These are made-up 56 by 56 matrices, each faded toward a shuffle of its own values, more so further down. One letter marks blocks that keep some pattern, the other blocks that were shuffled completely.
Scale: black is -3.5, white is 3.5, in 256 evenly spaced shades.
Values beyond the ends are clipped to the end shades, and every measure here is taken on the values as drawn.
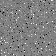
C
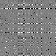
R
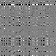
R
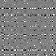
R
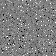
C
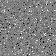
C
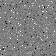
C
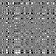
R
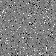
C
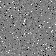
C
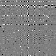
R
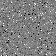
C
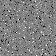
C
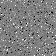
C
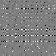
R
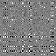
R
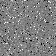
C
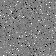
C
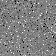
C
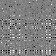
R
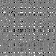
R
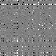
R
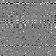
R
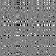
R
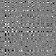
R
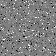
C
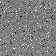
C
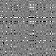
R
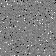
C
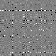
R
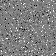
C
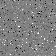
C
